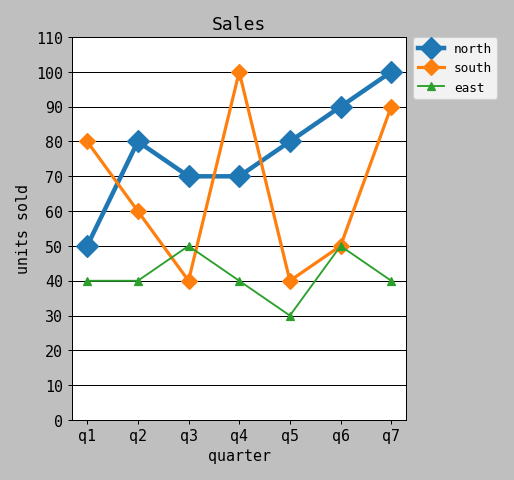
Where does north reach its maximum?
q7
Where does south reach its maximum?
q4
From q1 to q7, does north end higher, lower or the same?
higher
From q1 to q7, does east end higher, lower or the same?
the same
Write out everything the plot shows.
Title: Sales
x-axis: quarter, ticks q1 q2 q3 q4 q5 q6 q7
y-axis: units sold, ticks 0 10 20 30 40 50 60 70 80 90 100 110
Legend: north, south, east
Values:
north: 50 80 70 70 80 90 100
south: 80 60 40 100 40 50 90
east: 40 40 50 40 30 50 40
